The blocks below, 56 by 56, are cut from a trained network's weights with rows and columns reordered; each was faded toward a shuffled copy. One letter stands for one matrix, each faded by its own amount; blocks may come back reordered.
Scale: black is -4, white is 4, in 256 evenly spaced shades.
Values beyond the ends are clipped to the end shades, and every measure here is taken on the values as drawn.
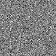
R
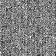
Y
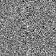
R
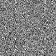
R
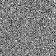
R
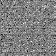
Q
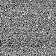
Q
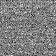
Q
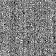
Y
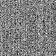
Y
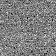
Q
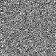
R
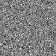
R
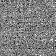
Q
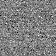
Q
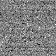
Q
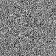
R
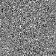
R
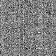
Y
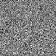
R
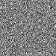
R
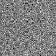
R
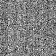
Y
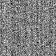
Y
